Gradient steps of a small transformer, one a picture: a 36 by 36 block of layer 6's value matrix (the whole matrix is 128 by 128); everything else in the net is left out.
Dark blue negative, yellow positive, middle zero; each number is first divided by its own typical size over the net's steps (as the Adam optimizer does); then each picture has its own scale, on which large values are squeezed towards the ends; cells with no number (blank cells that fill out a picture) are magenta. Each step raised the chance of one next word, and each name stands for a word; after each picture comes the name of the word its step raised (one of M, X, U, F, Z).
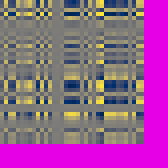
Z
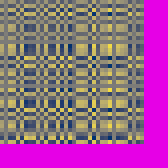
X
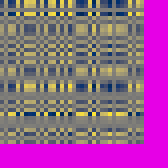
Z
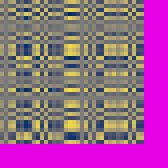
X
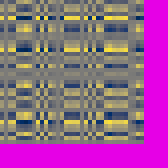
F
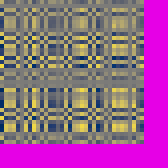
X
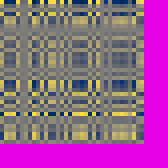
Z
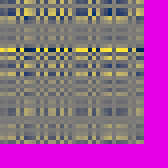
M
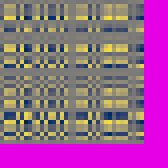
F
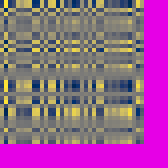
Z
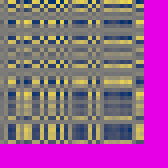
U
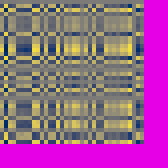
X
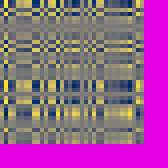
Z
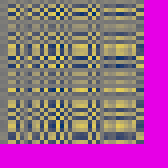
X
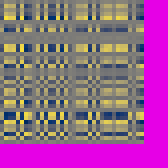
F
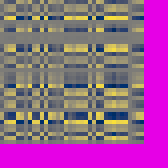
F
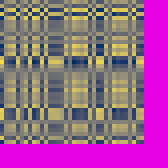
X
